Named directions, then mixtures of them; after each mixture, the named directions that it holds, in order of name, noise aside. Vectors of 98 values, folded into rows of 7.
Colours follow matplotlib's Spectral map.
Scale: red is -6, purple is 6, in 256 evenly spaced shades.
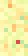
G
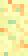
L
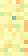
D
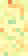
D, G, L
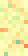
D, G, L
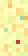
G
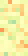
L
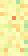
D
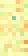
D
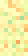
D, G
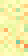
D, G, L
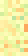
D, G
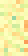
D
